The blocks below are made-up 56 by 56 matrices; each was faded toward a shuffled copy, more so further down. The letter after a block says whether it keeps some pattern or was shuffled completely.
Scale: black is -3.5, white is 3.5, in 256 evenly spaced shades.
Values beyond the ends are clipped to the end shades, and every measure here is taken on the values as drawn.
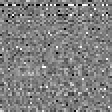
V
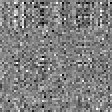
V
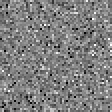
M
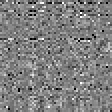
V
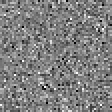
M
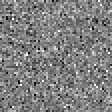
M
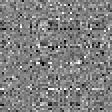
V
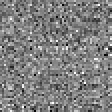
V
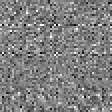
V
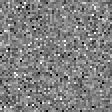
M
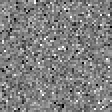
M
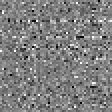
V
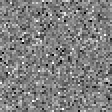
M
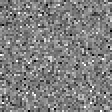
M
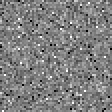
M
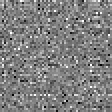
V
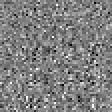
V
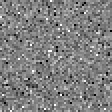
M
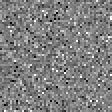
M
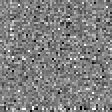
V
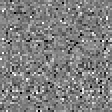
V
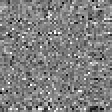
V
